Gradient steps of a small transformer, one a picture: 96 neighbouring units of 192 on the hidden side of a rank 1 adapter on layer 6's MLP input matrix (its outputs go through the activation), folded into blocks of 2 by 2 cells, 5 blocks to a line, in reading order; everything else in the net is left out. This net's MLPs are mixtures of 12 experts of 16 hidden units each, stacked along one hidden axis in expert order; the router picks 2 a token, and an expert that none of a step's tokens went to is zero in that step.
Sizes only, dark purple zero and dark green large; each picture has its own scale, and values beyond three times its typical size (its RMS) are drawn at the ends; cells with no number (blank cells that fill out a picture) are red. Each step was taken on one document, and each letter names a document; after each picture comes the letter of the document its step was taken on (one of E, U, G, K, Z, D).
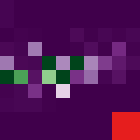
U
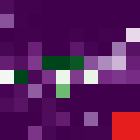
U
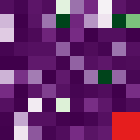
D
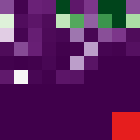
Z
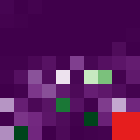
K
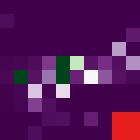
U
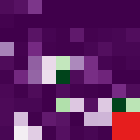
K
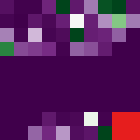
Z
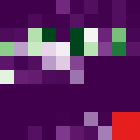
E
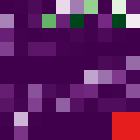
D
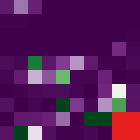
K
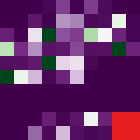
E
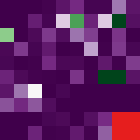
E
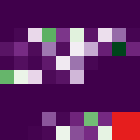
E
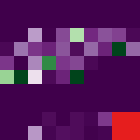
E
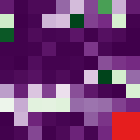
D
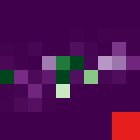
U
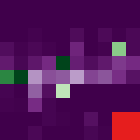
U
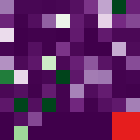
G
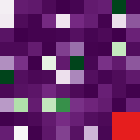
G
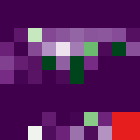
E
